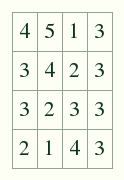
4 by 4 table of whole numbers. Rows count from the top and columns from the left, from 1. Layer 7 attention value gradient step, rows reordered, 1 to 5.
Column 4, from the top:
3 3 3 3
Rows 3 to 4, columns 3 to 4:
3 3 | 4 3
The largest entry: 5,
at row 1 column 2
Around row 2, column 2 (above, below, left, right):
5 2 3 2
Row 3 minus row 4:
1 1 -1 0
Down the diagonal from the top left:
4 4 3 3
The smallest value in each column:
2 1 1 3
